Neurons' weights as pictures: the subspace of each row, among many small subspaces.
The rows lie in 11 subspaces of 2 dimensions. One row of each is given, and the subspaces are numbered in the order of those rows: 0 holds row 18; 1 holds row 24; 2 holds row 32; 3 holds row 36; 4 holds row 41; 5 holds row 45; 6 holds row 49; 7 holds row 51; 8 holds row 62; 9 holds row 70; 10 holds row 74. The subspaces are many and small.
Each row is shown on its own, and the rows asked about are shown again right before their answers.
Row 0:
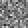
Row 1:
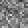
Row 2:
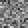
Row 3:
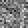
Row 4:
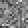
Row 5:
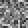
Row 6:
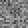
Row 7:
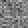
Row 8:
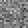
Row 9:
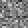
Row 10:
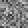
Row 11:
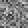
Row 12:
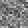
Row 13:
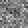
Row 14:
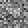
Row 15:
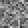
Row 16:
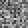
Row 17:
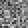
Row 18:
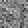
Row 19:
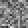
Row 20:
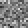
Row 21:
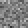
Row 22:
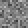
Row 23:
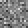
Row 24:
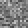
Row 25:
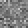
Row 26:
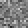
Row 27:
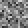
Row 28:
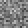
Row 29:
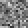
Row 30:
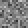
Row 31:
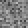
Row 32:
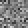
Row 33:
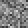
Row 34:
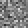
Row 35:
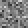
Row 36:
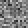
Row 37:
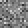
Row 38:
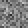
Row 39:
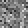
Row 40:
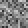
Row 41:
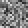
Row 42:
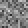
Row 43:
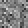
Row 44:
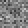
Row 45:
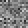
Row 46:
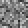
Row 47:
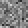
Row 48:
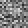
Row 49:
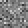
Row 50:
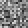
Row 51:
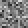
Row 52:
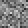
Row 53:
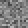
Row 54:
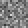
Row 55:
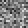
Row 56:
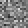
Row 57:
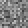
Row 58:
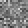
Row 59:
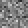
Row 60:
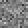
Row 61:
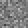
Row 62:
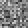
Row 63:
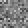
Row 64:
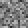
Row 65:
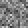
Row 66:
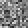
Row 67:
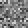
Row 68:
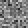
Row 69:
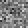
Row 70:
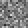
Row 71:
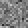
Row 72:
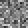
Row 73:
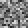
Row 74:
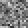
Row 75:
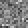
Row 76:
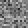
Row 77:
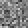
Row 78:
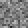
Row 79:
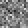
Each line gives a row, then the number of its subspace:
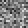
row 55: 0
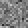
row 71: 4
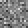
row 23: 6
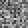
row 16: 8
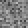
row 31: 10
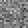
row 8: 0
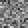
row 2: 2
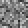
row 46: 6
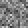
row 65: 1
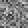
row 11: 4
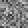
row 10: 4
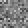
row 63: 2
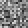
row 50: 8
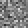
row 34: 9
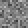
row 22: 3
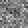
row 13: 1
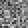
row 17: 8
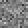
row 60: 6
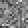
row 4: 4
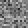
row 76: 3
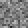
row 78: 5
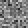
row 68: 3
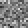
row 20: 2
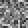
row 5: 6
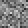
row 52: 10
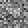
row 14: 3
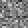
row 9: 7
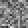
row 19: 1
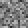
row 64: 5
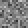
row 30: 3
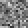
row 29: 10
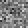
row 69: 10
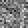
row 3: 0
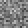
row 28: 0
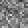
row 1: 7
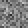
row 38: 4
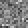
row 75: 4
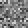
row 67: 2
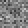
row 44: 1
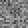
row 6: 1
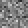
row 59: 7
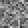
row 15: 2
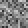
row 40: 3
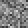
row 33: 10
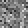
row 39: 0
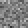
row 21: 2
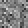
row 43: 0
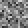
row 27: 7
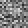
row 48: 7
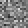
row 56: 9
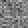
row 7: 7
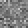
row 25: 5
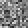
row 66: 8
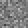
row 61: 9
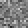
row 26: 5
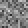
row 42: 3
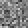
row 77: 8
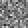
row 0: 9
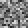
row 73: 5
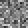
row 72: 6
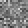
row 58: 5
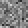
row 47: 4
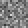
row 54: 9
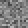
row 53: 1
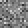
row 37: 6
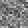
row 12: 10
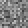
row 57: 8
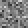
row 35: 7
